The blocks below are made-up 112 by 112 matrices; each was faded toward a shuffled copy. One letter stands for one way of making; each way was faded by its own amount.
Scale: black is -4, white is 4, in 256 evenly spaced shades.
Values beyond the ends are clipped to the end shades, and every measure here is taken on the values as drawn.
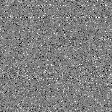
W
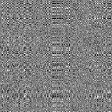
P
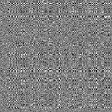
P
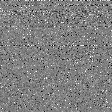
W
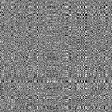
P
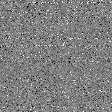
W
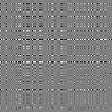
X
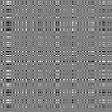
X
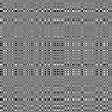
X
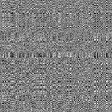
P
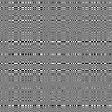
X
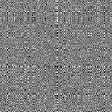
P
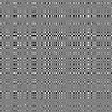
X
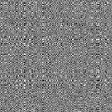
P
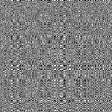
P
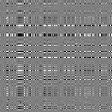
X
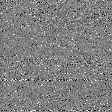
W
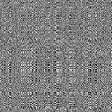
P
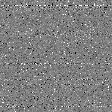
W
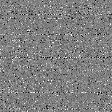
W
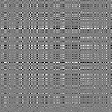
X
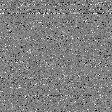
W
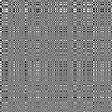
X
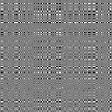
X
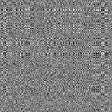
P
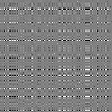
X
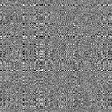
P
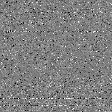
W
